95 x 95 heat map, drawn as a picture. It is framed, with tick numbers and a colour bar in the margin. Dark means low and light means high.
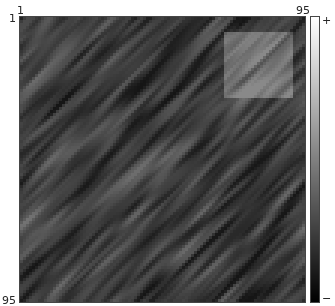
Streaks slant up to the right. In the top right lies a patch that is higher than the rest. The ninth with the highest average is the top right.
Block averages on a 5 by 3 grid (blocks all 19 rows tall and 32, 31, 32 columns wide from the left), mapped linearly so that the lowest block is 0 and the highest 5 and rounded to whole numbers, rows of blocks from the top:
205 | 104 | 120 | 210 | 110
